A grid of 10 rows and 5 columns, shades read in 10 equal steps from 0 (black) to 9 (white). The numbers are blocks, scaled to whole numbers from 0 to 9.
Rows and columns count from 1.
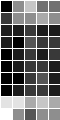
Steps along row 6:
up up same down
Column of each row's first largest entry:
3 4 3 3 3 3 4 3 1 1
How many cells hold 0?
7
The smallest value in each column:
0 0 2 1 1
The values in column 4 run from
1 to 7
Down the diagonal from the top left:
0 5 2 2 2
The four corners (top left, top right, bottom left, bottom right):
0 4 9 5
